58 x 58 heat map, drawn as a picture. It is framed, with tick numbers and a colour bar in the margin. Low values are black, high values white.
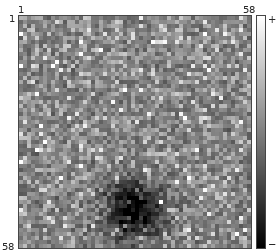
Dips: one, in the bottom middle. Mirror symmetry: none. Average level on the scale: 50%. Ninth with the lowest average: bottom middle. Stripes: none.
